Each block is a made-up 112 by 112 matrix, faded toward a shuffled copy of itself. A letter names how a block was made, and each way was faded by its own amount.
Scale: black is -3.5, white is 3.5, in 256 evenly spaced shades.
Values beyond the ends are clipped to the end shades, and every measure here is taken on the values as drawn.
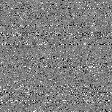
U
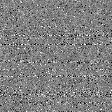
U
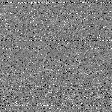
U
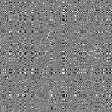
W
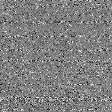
U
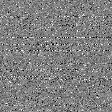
U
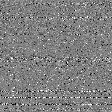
U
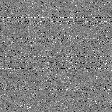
U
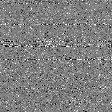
U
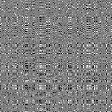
W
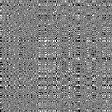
W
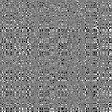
W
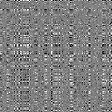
W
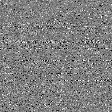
U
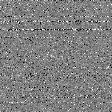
U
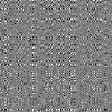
W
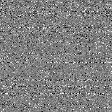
U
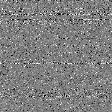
U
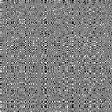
W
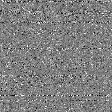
U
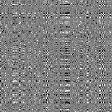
W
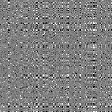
W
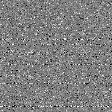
U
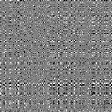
W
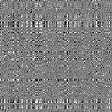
W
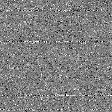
U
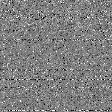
U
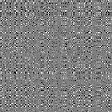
W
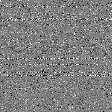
U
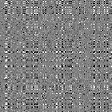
W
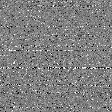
U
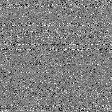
U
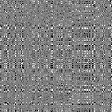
W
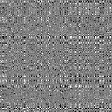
W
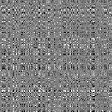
W
